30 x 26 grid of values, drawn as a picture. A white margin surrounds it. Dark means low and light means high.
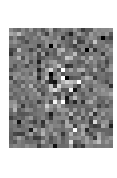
The distribution is heavy-tailed on both sides. No regular stripes run through it. Neither half mirrors the other. The grain is fine, like static. An odd patch, rougher than its surroundings, sits in the centre. No seam splits the table. There is no overall slope. No row or column stands out.
